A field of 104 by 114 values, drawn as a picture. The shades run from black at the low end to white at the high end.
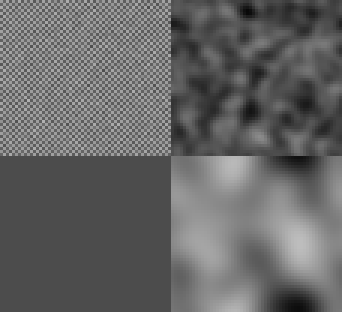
It is made of 2 by 2 panels. Panel 1,1: middling, checkered, strong in contrast. Panel 1,2: low, blotchy. Panel 2,1: low, flat. Panel 2,2: middling, smooth, strong in contrast.
